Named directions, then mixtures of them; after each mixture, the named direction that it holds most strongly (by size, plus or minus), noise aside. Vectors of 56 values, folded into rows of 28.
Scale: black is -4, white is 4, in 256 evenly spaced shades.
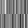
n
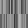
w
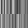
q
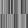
w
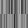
w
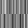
n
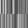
q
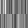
w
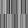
w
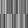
w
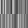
q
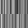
q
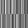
q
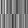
q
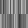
w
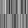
w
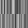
q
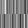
n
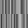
w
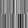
n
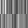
q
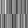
n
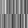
n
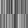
w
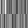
n
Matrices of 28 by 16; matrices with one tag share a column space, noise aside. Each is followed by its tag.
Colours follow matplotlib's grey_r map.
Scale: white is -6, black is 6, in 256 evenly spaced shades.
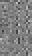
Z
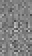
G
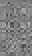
G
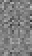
Z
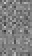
Z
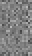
Z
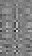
G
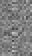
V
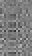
G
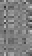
Z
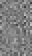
Z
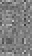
Z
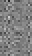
V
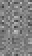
Z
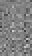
G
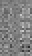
G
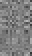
Z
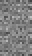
V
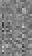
G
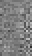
G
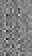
G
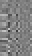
G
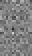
V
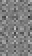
V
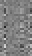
G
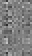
Z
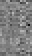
Z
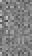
Z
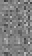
Z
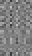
Z
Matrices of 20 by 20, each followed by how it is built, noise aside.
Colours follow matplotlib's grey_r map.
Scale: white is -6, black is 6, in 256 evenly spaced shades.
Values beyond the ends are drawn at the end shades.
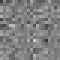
low rank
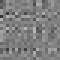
low rank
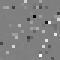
sparse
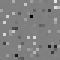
sparse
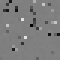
sparse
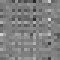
low rank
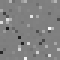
sparse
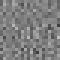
low rank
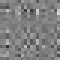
low rank
